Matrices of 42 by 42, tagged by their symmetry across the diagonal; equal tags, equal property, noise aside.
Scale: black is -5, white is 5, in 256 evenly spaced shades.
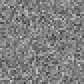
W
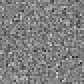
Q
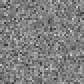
W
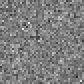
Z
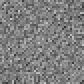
Z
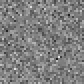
Q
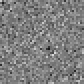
Z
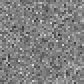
W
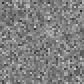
W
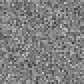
Q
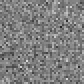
Q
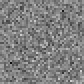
Z
